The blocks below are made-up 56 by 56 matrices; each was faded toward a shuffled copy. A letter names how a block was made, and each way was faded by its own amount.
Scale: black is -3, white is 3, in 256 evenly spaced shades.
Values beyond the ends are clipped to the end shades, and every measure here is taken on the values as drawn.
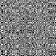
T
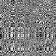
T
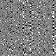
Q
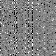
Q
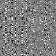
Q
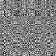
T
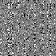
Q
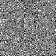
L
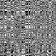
T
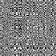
T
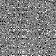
L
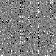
L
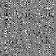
Q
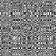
T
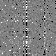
Q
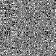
L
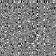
Q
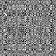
T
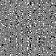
Q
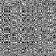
T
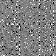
Q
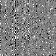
Q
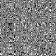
Q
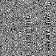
L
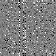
Q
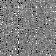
L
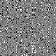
L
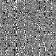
Q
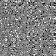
L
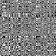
T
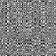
T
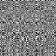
T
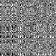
T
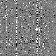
Q
